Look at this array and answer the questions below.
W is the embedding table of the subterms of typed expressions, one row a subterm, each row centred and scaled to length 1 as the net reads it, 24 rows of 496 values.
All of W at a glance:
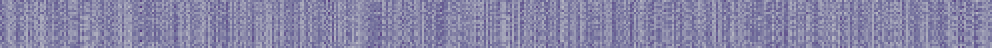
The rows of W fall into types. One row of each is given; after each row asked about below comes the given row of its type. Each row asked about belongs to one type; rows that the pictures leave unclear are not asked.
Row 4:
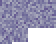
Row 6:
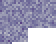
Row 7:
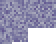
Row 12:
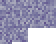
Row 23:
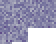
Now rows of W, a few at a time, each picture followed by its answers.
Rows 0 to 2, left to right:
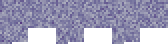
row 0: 6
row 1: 4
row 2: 7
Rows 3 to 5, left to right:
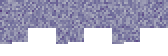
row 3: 6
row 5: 7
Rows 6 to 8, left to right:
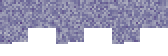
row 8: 12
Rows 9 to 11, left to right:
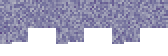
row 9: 23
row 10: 7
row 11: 4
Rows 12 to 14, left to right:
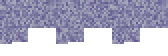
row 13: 7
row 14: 12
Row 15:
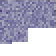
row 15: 6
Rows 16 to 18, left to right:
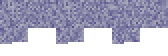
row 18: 12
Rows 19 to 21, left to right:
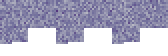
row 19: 12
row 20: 6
